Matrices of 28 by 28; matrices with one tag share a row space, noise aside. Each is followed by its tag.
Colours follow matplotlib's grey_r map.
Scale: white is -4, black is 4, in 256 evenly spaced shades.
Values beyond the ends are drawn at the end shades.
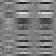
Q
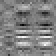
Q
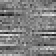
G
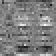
Q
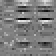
Q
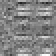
Q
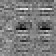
Q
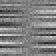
G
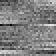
G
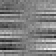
G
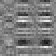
Q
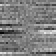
G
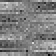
G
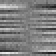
G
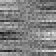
G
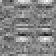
Q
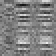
Q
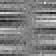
G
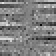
G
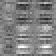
Q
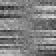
G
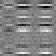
Q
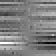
G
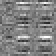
Q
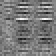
Q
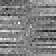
G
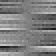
G
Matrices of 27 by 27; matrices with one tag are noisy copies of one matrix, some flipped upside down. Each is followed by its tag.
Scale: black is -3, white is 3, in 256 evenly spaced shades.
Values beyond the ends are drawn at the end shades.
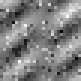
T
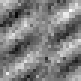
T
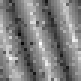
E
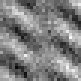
T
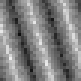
E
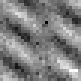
T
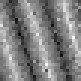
E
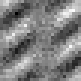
T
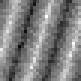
E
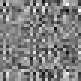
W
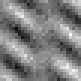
T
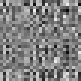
W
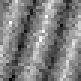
E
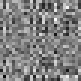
W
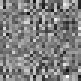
W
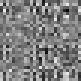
W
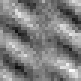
T
